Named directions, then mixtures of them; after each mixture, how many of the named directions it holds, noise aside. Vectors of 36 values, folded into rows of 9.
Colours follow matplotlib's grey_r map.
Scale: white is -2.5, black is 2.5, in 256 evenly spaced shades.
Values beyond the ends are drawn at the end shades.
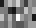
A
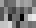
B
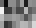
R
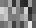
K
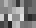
one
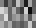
three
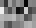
two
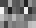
three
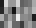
two
